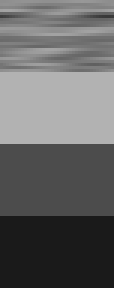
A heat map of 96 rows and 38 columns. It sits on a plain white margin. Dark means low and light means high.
The table splits into 4 rows of 1 panel. Panel 1,1: middling, streaked across. Panel 2,1: high, flat. Panel 3,1: low, flat. Panel 4,1: very low, flat.
